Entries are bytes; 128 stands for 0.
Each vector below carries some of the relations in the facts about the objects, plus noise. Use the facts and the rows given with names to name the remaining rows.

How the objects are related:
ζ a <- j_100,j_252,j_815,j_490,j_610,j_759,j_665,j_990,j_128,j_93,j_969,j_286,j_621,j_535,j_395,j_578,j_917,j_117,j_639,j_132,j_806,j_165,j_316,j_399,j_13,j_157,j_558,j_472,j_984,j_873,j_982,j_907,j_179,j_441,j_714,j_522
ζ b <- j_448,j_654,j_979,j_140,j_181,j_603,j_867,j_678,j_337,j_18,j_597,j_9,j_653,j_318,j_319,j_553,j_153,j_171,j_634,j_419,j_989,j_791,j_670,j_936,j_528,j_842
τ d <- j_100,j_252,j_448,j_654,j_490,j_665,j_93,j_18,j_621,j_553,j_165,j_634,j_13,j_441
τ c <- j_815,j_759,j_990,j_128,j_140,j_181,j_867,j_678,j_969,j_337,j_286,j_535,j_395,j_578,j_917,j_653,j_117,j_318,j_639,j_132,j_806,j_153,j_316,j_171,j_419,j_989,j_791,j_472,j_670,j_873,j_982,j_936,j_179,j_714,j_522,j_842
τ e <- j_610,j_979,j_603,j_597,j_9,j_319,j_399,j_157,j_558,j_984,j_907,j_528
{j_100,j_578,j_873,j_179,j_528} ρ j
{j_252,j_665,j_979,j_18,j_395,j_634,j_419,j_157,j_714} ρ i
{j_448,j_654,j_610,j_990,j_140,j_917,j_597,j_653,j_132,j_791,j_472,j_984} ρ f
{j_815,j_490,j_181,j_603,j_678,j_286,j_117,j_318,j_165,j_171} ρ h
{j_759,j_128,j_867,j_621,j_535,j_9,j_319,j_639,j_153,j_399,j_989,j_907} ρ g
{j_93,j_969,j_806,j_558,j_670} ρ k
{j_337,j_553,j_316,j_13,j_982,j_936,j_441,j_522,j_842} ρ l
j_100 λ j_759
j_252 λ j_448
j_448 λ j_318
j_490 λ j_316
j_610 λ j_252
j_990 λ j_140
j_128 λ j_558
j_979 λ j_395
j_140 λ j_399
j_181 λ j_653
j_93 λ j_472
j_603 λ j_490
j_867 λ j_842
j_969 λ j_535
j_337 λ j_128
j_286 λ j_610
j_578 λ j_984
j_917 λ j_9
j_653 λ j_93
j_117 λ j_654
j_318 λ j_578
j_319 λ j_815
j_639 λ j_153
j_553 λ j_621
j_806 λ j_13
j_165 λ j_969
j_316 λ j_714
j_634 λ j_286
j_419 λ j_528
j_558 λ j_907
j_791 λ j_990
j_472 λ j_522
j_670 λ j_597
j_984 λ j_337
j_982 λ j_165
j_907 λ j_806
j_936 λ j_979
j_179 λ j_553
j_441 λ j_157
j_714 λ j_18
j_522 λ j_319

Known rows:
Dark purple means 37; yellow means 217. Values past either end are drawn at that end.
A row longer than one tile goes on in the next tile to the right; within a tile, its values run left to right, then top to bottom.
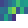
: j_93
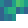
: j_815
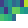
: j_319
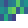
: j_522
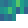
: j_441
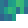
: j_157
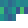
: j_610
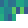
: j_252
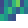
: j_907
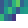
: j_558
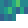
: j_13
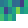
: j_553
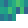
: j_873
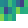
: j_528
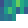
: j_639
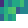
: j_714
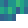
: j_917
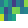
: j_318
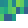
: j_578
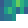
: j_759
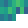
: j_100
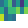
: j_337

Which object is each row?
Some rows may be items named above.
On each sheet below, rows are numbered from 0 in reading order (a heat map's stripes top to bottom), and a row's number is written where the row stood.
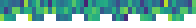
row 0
j_181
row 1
j_337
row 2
j_441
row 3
j_316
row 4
j_472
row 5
j_319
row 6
j_603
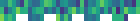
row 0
j_528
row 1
j_815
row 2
j_670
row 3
j_639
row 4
j_653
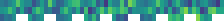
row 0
j_441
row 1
j_165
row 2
j_535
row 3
j_791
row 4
j_984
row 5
j_441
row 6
j_18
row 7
j_634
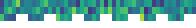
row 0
j_128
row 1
j_13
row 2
j_936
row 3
j_140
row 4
j_490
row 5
j_448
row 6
j_286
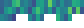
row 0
j_806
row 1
j_969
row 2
j_252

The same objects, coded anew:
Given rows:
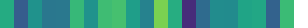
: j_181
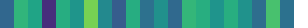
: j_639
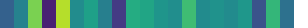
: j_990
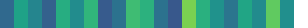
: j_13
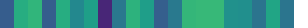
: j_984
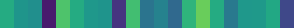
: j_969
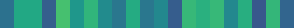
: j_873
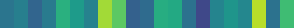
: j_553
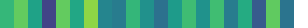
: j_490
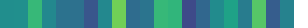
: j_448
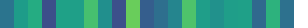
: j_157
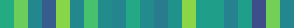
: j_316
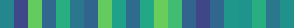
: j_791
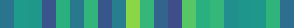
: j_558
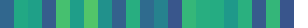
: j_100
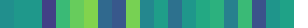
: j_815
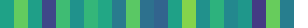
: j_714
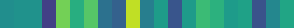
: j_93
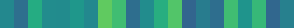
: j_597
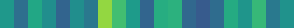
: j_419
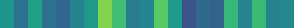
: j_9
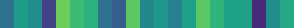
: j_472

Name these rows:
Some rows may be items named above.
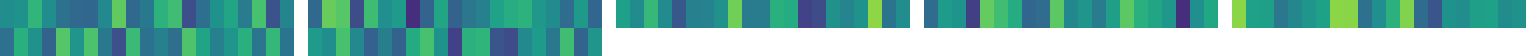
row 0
j_448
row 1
j_610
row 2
j_318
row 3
j_472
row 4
j_603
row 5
j_441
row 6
j_634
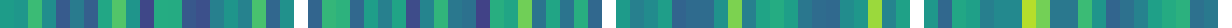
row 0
j_634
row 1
j_578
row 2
j_337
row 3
j_528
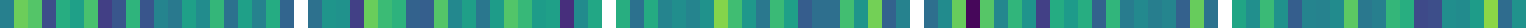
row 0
j_286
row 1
j_472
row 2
j_670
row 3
j_399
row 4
j_318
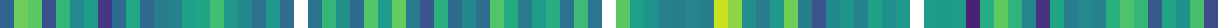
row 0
j_610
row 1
j_441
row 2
j_18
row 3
j_165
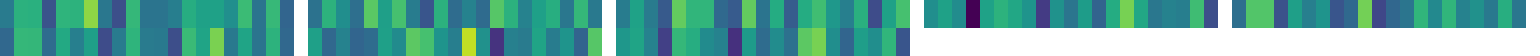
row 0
j_117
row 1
j_441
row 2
j_522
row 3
j_535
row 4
j_252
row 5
j_578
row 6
j_319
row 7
j_982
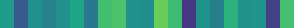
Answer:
j_653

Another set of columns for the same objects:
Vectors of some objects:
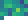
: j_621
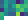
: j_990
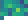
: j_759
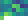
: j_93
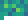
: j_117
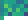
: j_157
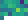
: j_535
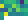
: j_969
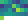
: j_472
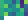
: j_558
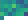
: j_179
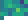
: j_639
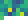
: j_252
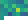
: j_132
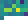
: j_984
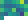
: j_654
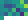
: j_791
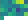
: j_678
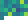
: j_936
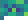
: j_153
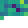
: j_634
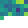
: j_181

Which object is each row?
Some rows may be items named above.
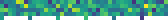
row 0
j_318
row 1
j_535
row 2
j_165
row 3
j_286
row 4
j_535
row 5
j_316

